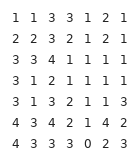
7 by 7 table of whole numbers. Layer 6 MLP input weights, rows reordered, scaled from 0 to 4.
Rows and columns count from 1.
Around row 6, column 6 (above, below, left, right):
1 2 1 2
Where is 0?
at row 7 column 5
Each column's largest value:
4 3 4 3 1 4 3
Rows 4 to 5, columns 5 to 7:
1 1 1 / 1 1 3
